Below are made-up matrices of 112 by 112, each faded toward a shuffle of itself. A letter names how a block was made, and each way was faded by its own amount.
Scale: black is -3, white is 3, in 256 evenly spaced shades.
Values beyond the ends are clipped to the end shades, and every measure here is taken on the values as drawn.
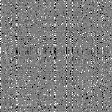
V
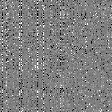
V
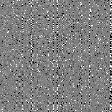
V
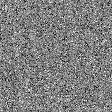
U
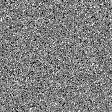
U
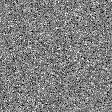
U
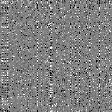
V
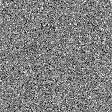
U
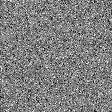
U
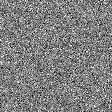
U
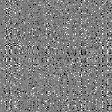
V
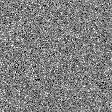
U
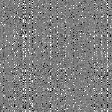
V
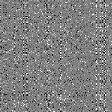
V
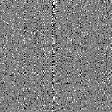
V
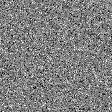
U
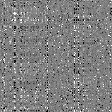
V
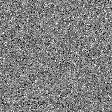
U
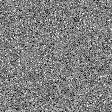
U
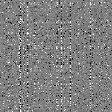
V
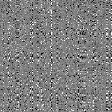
V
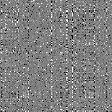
V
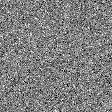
U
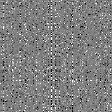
V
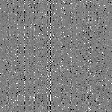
V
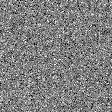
U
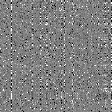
V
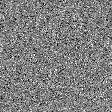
U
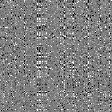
V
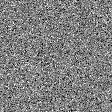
U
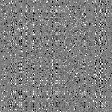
V
